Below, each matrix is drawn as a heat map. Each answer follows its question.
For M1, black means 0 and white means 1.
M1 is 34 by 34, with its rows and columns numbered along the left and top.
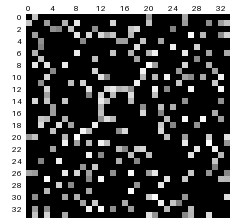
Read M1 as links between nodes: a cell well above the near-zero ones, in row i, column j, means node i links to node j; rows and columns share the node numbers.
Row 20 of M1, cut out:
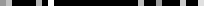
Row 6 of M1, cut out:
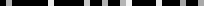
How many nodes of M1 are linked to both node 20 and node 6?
5
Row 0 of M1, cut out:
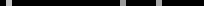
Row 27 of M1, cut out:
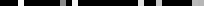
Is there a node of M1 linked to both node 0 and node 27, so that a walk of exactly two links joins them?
yes
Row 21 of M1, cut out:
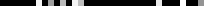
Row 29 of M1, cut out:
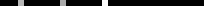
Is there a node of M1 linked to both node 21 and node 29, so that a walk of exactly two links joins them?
yes
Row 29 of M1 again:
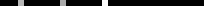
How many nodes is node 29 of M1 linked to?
3
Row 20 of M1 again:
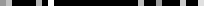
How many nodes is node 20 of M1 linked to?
8
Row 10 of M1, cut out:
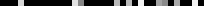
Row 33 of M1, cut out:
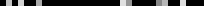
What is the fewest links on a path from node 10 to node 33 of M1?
2
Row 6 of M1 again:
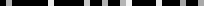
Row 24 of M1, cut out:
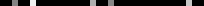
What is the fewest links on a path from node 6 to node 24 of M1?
3
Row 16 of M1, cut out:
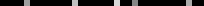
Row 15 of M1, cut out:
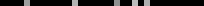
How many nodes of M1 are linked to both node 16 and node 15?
4
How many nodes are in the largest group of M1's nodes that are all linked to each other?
6
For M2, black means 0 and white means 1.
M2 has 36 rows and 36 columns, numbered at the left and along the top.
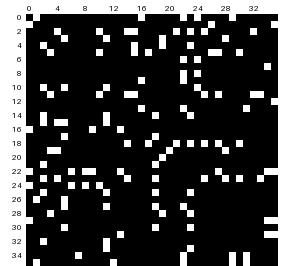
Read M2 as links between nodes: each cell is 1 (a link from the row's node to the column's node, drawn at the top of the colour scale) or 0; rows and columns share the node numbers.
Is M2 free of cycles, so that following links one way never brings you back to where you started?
no
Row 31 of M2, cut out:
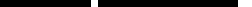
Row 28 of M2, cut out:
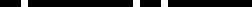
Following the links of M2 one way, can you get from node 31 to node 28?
yes
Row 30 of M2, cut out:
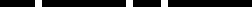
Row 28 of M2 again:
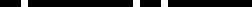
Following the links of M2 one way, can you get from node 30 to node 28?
yes
